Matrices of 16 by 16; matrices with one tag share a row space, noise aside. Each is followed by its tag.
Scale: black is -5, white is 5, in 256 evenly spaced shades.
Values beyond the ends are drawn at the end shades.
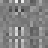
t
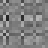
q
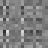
q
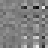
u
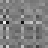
q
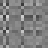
q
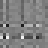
q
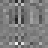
t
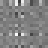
t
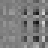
u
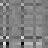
q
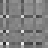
q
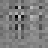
t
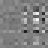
u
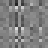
t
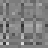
q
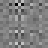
t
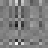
t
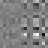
u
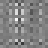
t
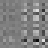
u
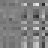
u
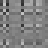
q
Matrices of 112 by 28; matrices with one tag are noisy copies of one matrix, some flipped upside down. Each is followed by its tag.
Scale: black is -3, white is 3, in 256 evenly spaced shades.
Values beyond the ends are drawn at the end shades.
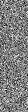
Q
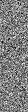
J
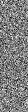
Q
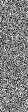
Q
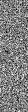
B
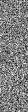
B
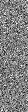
Q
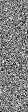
J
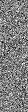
J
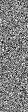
J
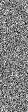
Q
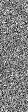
Q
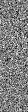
B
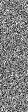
Q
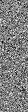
J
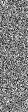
Q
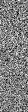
B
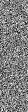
Q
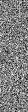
B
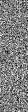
B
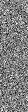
Q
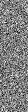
Q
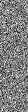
Q
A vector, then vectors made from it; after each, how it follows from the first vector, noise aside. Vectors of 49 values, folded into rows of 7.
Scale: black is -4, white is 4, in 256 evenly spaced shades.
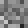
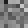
reversed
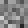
copied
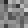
reversed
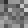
reversed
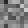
reversed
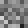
copied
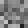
copied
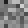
reversed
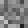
copied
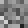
copied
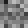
reversed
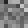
reversed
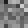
reversed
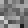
copied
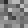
reversed
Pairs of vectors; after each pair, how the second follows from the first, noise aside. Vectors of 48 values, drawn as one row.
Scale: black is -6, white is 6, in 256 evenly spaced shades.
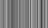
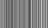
sign-scrambled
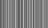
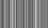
shuffled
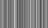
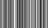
scaled up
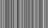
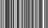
scaled up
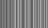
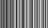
scaled up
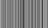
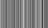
sign-scrambled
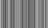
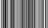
scaled up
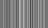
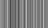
shuffled
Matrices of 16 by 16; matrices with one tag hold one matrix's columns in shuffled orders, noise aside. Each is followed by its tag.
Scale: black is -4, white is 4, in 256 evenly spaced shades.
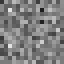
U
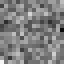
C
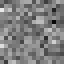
U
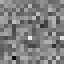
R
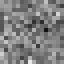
C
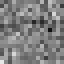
C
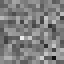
R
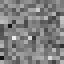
R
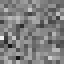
R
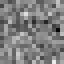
C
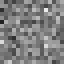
U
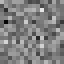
U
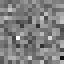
R
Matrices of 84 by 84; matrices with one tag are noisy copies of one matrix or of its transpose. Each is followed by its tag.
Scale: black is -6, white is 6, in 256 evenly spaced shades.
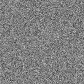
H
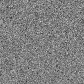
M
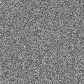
H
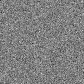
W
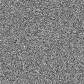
H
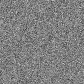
M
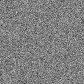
M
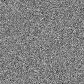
H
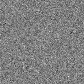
H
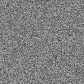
W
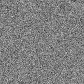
M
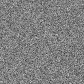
W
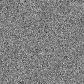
M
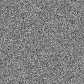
M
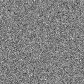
H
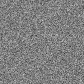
W
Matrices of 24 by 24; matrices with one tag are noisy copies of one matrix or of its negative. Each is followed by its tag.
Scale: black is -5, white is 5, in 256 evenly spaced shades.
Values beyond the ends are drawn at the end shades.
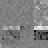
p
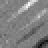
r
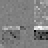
p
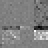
p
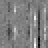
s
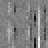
s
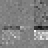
p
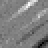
r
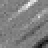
r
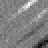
r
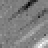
r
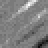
r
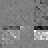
p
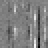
s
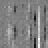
s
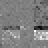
p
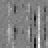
s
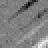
r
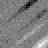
r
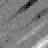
r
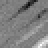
r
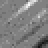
r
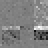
p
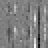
s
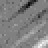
r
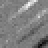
r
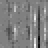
s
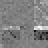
p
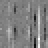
s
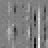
s
